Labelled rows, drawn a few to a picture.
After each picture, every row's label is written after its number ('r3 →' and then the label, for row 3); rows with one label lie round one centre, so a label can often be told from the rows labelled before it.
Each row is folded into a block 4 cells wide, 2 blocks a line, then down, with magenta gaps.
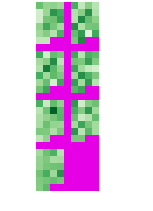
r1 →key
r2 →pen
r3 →pen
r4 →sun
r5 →key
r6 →sun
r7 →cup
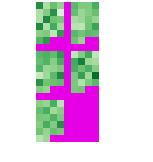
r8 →pen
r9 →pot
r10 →pot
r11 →cup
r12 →cup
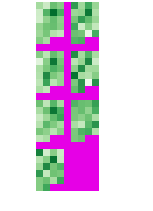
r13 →key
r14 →pen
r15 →key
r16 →pen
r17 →key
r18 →pot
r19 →pen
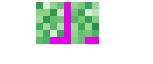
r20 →pen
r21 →cup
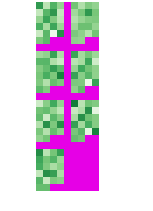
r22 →pen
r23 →key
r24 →cup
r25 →pen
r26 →cup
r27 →pen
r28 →sun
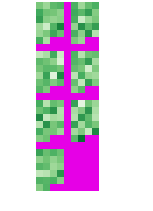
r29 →pot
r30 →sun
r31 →cup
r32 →sun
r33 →sun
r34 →pen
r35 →pot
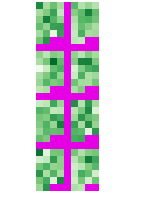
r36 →pen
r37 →key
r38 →key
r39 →key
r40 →cup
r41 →pen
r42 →pen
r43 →key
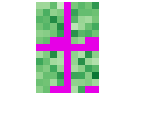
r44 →cup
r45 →pot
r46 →cup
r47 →cup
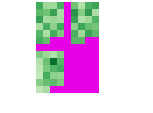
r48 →sun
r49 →sun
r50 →key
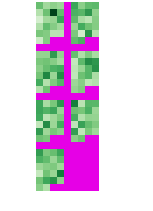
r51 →key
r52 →sun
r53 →cup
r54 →key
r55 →sun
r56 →sun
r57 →pot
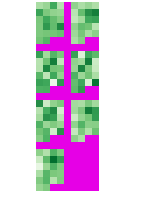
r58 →cup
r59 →key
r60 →pen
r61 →pen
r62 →pen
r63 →key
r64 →key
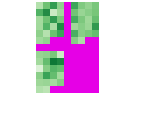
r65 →cup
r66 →pot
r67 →key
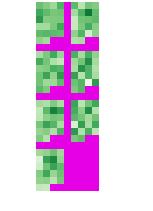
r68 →pot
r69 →key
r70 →cup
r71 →pen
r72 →key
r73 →sun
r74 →key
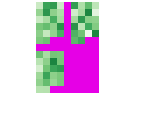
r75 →cup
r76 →pen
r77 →key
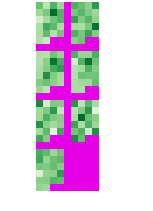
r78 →key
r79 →pot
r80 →key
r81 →key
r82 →pen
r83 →pen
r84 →pot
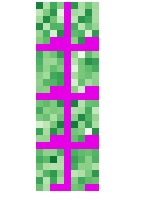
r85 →pen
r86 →pen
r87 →pot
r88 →key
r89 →pot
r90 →pen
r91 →sun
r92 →pot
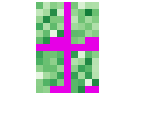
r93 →pen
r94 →key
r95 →pot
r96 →pen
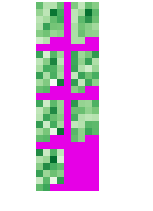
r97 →key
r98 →key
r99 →pen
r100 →sun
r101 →pen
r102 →pot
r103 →pen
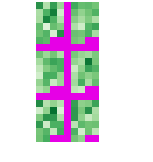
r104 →pen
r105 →pot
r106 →key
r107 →key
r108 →pen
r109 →sun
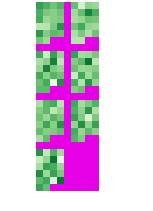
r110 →pot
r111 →key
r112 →pen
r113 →sun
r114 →cup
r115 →sun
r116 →pen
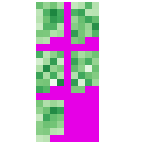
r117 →key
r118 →cup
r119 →pen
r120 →sun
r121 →key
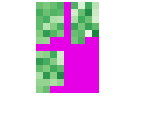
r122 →pot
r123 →pen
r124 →cup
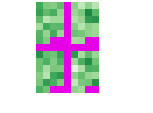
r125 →sun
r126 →key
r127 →pot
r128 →key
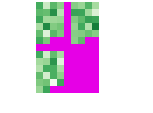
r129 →sun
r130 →cup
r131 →pen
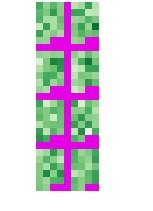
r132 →sun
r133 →cup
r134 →key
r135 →key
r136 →sun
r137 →pen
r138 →cup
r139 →pot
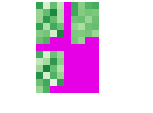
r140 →pen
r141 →pot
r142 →pen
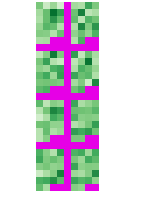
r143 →key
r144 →cup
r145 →cup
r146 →pen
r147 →key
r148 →pot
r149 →pot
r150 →pot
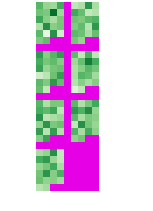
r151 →sun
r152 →cup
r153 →pot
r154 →key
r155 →sun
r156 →sun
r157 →cup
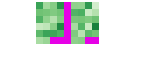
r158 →pot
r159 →cup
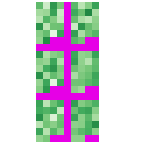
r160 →pen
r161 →sun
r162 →pen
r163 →pot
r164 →sun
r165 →pot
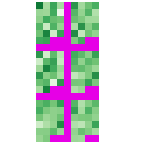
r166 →pen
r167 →sun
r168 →pen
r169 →pot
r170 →pot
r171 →pot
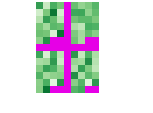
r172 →pen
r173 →pot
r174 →pen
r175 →pen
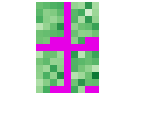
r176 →pot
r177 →cup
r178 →cup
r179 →pot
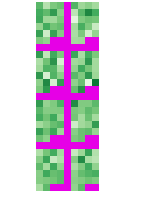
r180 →sun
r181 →key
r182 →pen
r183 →pen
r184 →pot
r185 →pot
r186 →cup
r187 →cup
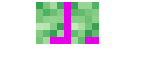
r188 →pot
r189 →pot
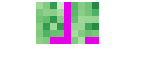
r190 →cup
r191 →pot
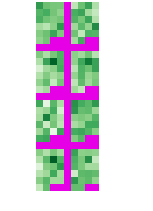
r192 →pot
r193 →cup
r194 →key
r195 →key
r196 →pen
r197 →pot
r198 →key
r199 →sun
